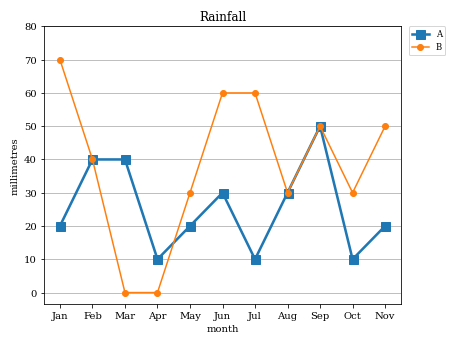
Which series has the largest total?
B
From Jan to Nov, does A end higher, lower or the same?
the same
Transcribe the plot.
Title: Rainfall
x-axis: month, ticks Jan Feb Mar Apr May Jun Jul Aug Sep Oct Nov
y-axis: millimetres, ticks 0 10 20 30 40 50 60 70 80
Legend: A, B
Values:
A: 20 40 40 10 20 30 10 30 50 10 20
B: 70 40 0 0 30 60 60 30 50 30 50
